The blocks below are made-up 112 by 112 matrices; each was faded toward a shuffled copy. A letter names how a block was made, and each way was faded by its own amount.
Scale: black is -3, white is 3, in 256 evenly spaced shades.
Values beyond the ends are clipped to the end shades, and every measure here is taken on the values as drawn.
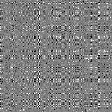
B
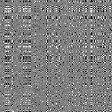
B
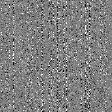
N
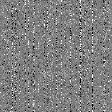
N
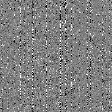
N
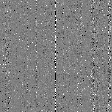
N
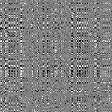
B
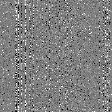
N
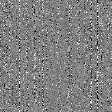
N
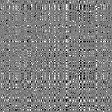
B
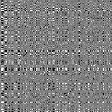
B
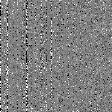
N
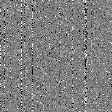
N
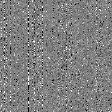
N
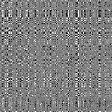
B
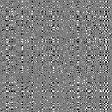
B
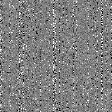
N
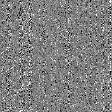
N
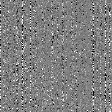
N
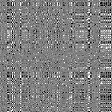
B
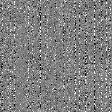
N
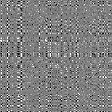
B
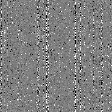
N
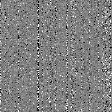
N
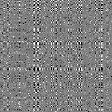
B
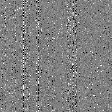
N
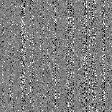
N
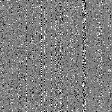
N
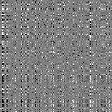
B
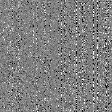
N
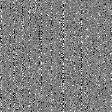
N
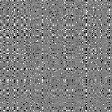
B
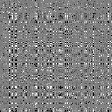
B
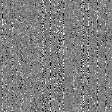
N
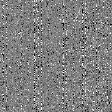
N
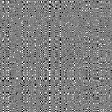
B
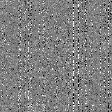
N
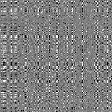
B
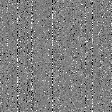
N
